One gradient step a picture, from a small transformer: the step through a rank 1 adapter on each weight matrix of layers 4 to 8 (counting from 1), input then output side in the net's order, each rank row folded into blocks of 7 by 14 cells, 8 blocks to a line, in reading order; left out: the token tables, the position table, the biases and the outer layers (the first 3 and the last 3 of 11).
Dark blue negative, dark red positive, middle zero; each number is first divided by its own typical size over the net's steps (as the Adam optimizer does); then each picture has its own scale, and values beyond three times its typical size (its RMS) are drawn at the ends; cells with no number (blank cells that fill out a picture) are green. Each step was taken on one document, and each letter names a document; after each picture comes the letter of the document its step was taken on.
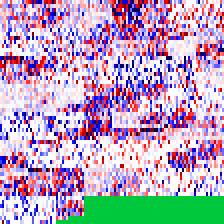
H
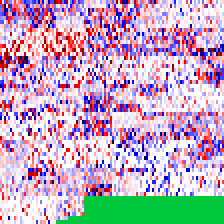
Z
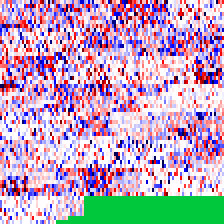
Z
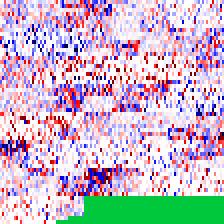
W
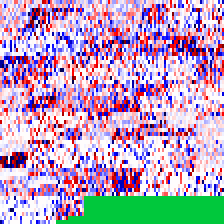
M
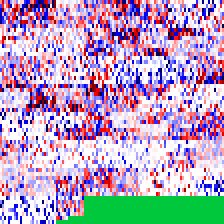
H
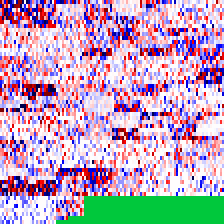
M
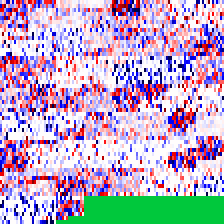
H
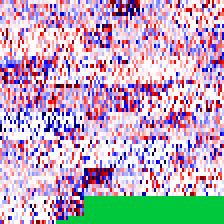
M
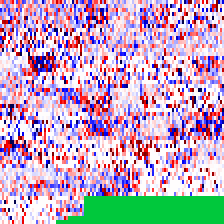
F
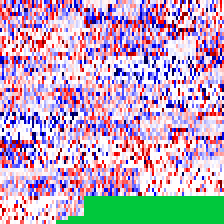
F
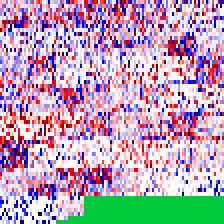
F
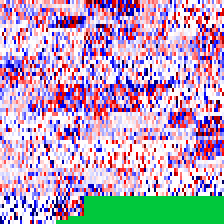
M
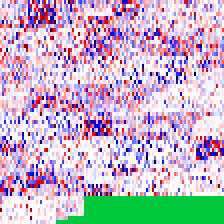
Z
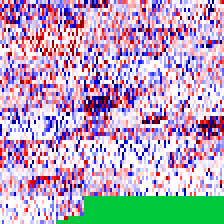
H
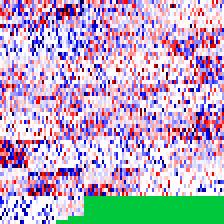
W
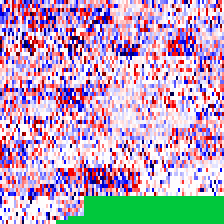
F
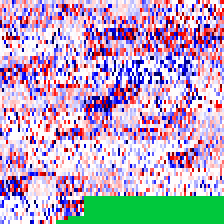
H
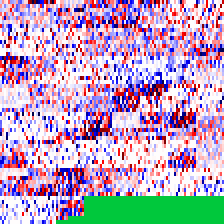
H
